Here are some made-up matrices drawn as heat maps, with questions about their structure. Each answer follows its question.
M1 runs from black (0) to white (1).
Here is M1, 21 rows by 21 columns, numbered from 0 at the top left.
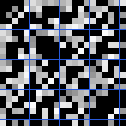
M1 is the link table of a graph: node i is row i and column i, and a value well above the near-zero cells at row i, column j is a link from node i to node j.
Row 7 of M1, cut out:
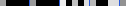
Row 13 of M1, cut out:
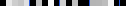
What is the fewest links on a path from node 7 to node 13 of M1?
2
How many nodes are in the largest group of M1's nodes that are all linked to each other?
6
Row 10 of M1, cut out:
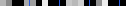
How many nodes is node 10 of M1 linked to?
10
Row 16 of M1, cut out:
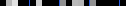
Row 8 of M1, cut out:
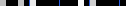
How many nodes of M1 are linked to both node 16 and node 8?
2
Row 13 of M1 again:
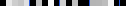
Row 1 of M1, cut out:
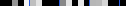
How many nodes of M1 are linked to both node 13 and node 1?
7
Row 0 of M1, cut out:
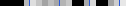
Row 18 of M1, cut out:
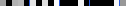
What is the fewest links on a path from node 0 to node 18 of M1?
1
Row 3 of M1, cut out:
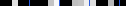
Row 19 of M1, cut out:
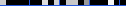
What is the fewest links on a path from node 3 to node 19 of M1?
2
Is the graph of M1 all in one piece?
yes
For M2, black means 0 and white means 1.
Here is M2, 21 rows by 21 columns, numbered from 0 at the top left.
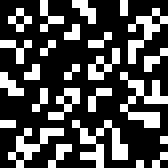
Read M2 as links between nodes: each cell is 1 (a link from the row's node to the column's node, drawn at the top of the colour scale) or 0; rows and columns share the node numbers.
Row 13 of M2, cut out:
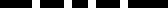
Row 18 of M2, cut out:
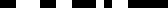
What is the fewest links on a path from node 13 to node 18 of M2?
2
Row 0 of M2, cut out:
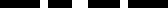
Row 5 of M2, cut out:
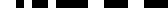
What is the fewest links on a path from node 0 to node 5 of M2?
1
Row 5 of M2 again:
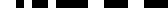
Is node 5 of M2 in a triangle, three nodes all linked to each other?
yes
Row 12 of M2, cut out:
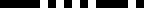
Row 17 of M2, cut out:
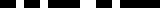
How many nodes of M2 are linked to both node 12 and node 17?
3
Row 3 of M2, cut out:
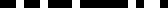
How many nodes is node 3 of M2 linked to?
6
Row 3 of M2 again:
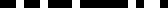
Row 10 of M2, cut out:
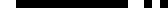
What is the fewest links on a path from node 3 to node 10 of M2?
2
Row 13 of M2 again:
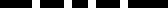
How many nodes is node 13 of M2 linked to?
4
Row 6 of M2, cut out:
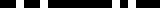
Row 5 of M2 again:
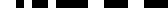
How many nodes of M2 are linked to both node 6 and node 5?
1
